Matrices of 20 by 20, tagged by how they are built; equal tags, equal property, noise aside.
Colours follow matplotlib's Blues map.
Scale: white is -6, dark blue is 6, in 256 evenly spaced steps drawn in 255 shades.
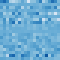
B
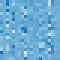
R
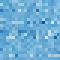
B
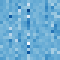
R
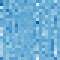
R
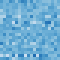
B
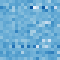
B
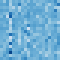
R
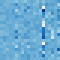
R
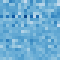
B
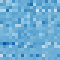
B
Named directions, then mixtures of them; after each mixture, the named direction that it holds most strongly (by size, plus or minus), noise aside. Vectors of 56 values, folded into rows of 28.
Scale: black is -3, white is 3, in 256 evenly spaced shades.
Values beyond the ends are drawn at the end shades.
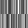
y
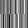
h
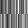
y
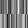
y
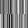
h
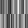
y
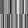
h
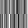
h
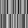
y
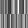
y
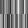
h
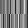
h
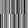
h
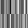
y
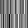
h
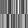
y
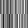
h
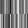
h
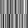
h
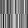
h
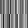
h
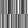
y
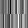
h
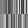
y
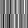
h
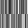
y
